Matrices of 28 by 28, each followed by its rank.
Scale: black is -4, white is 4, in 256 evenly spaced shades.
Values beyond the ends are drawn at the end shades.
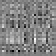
three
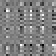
two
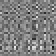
three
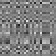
two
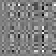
two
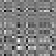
two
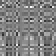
two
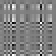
one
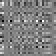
two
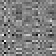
three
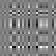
one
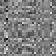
three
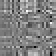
three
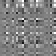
two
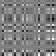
one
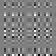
one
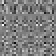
three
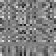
three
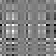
one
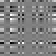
one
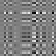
one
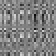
two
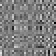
three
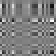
one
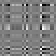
one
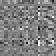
three
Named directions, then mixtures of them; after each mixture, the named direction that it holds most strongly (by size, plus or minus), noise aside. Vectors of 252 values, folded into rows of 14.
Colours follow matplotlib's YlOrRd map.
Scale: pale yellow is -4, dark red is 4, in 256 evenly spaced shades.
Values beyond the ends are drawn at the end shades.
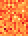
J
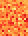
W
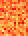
W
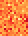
J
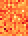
J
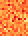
J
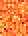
J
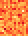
J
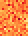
J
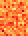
W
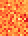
W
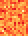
J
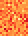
J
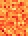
W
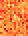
J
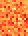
W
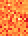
W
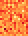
J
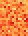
W
